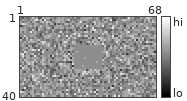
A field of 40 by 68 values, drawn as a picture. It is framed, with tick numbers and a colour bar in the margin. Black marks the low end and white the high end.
No row or column stands out. The halves do not mirror each other. The centre is the calmest part. No seam splits the table. An odd patch, calmer than its surroundings, sits in the centre. Fine speckle covers the field. There are no regular stripes.
